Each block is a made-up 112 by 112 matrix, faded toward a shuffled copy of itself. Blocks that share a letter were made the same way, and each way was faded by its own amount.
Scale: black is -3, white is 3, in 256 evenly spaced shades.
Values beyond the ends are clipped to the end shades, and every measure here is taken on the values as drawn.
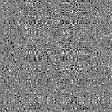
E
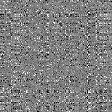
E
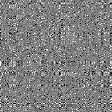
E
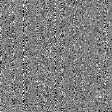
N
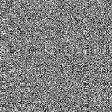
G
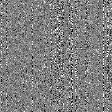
N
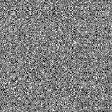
G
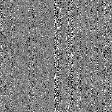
N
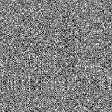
G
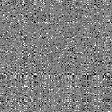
E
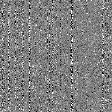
N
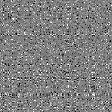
E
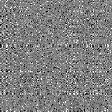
E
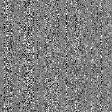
N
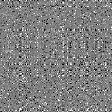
E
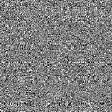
G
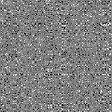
E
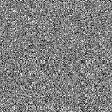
G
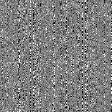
N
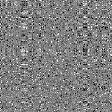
E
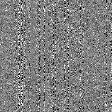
N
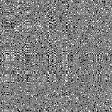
E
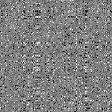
E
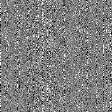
N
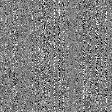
N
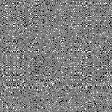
E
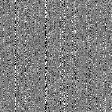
N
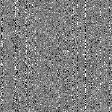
N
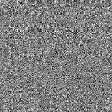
G
